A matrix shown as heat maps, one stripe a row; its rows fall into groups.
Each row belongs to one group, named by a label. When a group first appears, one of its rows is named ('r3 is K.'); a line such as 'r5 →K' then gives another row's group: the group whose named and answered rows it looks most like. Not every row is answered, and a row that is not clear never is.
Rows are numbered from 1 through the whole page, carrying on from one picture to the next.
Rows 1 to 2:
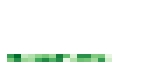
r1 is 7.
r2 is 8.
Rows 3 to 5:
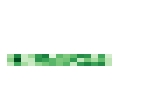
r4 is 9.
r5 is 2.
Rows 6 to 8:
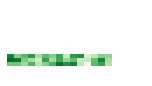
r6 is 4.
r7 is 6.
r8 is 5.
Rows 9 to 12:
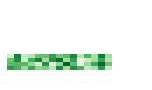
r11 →6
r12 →4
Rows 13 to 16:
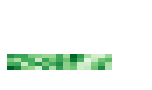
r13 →4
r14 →4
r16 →6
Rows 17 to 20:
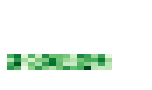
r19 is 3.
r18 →2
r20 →7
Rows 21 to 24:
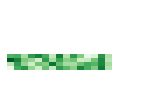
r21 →4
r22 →6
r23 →2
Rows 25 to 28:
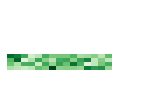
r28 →2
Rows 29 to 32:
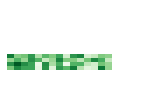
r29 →4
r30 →5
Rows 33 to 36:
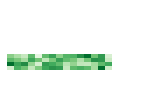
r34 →5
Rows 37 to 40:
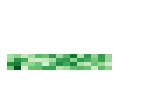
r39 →5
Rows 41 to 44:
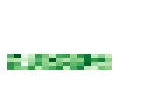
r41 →7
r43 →7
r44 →4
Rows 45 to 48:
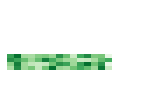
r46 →6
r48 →3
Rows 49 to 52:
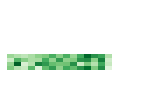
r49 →2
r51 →9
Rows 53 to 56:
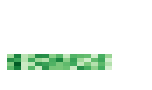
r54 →5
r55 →9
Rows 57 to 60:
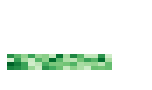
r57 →4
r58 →2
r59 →6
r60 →6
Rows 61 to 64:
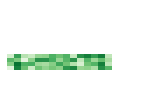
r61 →2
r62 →9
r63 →5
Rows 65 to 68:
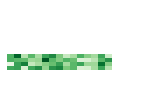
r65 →3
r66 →6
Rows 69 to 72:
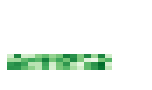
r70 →4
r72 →6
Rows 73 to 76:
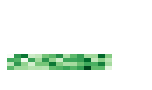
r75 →2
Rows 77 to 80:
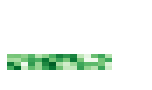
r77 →5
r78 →4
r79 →3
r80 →3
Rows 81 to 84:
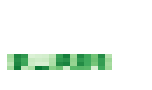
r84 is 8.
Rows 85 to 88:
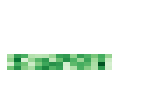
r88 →8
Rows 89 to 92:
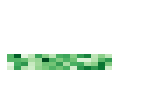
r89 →7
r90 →6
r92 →2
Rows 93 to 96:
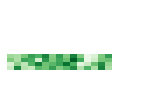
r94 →4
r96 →9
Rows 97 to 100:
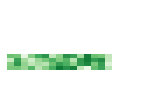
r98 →2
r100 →5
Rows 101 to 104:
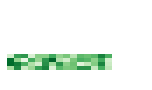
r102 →3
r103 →6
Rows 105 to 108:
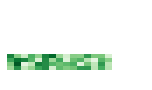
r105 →3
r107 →9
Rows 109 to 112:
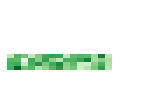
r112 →5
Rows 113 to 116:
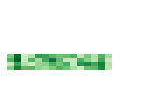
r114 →3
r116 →5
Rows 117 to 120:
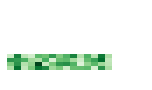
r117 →9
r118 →6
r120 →8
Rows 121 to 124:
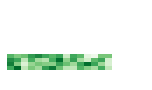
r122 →5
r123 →7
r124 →3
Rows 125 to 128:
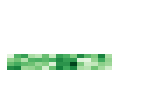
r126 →5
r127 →4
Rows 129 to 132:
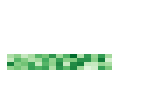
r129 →9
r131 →4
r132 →4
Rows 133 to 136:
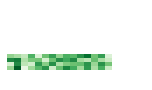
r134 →5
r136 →9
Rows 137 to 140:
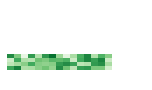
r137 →3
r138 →2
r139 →5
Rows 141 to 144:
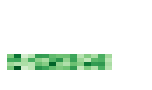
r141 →9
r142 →5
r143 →2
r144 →9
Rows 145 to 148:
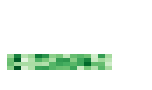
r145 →8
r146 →7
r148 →9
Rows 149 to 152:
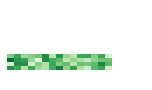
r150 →6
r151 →2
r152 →5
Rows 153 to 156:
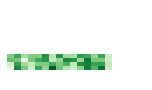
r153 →8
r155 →2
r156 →2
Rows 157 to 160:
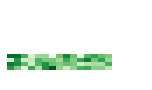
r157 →6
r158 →2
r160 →3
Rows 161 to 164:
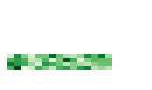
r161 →2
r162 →6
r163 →6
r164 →7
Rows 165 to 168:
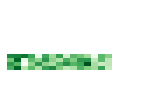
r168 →3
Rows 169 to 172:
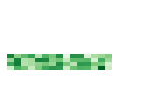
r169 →4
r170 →8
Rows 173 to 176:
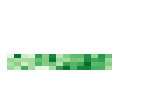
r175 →2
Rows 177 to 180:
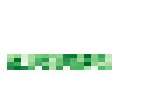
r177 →9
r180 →4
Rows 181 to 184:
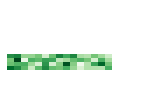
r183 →6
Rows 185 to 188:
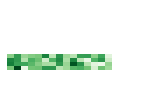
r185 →8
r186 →5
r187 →4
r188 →3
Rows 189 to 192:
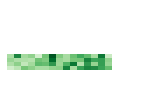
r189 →3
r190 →2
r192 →2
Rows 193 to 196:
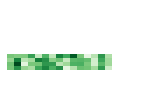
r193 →4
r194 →8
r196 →8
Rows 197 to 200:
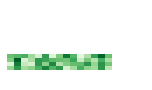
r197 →6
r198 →9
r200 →8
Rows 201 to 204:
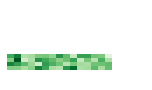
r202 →9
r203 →6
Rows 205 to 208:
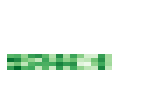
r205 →4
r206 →6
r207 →5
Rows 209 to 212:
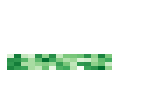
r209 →2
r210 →6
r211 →7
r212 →6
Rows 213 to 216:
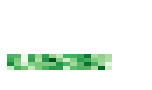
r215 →7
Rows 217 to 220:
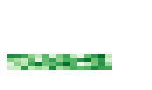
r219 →5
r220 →2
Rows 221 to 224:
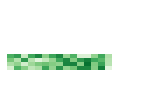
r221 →5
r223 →9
